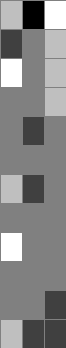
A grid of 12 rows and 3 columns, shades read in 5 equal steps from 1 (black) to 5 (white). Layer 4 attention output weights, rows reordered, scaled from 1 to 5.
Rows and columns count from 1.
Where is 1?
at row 1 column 2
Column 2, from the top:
1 3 3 3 2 3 2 3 3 3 3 2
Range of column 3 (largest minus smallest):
3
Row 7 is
4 2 3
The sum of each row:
10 9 12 10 8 9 9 9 11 9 8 8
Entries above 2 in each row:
2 2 3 3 2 3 2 3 3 3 2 1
